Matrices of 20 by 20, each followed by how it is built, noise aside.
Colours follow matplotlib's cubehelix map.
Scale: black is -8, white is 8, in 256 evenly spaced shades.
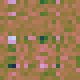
low rank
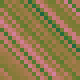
Toeplitz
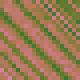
Toeplitz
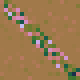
banded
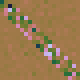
banded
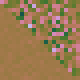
upper triangular
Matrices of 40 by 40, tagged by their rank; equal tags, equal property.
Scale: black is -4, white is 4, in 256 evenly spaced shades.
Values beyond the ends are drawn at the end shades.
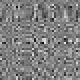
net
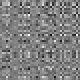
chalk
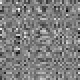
net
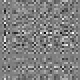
chalk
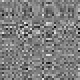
net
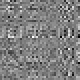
net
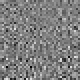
net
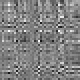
chalk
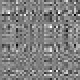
chalk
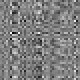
chalk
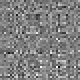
net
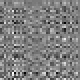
chalk
